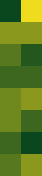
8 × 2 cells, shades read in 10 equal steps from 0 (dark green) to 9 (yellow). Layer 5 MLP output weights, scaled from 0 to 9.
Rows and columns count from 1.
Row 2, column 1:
5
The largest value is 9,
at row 1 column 2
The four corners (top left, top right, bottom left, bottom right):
0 9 3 5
